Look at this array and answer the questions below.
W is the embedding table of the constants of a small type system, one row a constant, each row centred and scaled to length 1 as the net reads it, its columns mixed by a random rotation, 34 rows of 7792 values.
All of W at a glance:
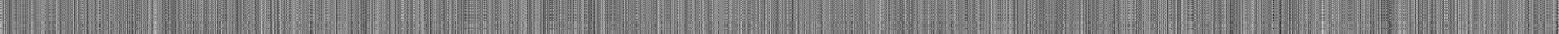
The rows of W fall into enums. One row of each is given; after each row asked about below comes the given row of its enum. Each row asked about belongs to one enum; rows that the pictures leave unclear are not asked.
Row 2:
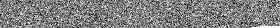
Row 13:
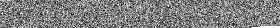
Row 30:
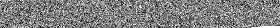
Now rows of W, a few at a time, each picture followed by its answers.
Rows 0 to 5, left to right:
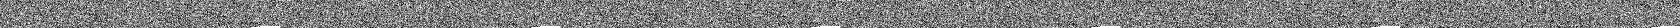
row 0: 2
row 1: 13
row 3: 13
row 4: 2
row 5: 30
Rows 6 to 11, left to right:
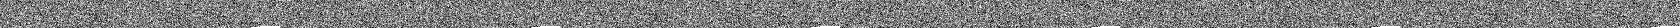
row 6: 2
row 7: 13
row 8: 2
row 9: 30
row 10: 13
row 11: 2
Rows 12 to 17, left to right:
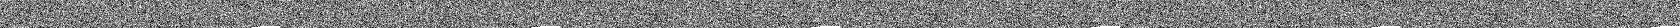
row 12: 30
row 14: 2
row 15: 2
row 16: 30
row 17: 2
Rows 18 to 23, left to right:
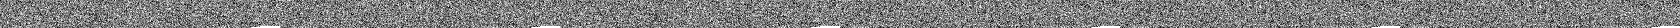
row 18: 2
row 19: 13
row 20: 2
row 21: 30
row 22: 30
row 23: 30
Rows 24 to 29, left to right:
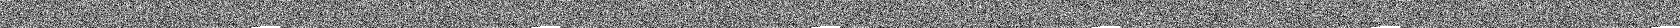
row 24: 13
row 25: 13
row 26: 13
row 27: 30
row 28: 2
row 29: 13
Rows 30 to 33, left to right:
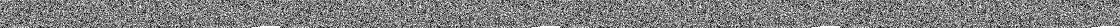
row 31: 30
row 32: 30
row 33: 30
